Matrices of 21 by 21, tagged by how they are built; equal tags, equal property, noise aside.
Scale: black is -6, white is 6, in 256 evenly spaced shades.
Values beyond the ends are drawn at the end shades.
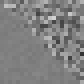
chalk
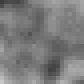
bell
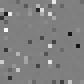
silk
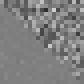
chalk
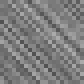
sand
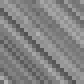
sand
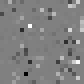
silk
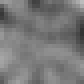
bell
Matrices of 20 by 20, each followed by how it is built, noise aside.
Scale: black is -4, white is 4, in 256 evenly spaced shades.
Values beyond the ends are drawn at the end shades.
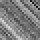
Toeplitz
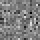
low rank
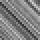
Toeplitz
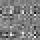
low rank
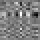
low rank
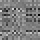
low rank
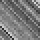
Toeplitz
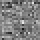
low rank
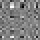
low rank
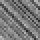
Toeplitz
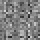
low rank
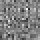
low rank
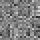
low rank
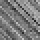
Toeplitz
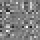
low rank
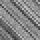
Toeplitz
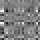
low rank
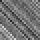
Toeplitz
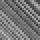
Toeplitz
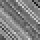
Toeplitz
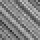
Toeplitz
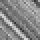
Toeplitz
